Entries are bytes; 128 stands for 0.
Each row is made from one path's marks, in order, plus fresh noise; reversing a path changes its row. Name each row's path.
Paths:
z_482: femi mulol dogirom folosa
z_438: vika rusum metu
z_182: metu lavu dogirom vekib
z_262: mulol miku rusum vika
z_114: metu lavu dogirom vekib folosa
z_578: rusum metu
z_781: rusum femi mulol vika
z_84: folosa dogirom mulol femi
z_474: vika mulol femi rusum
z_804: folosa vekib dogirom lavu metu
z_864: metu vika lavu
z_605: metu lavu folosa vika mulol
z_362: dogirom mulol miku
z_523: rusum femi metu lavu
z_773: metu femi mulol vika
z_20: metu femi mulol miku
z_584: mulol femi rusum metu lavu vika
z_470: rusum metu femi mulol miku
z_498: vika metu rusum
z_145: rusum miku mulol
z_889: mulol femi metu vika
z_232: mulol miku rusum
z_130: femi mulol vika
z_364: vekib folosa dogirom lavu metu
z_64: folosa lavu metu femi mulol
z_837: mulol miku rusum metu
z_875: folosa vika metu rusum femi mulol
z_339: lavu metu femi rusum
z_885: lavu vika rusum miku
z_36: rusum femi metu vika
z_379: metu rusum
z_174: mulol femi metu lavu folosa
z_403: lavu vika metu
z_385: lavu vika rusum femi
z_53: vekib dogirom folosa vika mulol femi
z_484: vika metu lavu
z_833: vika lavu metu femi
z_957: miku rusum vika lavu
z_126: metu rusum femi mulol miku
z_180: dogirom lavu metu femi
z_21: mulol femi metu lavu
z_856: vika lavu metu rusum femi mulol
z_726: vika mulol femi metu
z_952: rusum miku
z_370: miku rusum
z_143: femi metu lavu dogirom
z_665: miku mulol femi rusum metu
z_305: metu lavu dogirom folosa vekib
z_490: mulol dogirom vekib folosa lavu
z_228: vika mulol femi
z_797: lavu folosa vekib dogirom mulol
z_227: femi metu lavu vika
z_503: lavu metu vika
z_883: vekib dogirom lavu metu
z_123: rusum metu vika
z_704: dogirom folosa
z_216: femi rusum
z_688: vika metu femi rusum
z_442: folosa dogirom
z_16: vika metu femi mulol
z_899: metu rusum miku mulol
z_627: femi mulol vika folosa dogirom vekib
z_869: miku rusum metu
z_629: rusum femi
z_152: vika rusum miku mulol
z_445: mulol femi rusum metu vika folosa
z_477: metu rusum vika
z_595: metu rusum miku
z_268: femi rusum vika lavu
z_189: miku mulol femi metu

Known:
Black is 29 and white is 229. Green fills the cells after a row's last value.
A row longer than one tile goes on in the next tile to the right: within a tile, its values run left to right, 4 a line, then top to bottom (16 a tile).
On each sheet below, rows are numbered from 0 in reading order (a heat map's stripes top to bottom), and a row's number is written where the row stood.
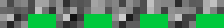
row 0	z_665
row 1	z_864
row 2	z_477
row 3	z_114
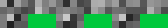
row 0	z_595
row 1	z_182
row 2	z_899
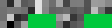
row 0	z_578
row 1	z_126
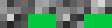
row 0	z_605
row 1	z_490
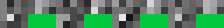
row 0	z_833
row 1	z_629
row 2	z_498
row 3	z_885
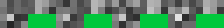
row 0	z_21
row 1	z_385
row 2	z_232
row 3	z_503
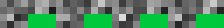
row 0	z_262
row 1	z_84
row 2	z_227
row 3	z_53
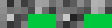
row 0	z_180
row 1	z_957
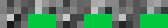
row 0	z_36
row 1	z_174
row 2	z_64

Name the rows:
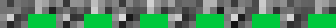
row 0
z_584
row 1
z_837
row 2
z_438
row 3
z_474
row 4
z_123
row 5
z_856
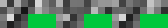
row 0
z_379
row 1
z_20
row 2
z_688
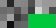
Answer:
z_952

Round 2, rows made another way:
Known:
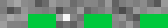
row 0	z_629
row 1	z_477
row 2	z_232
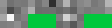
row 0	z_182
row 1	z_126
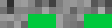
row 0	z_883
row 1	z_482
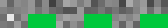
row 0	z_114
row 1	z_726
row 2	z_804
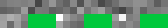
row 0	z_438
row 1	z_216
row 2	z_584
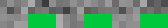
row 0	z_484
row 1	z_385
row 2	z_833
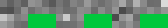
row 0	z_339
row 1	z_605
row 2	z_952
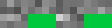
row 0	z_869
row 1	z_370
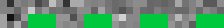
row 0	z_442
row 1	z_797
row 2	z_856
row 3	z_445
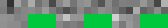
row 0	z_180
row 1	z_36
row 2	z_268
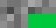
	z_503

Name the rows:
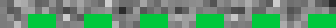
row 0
z_490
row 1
z_262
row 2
z_403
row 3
z_523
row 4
z_781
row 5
z_143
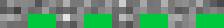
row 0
z_665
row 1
z_773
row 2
z_20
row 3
z_227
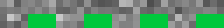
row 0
z_595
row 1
z_688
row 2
z_228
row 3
z_174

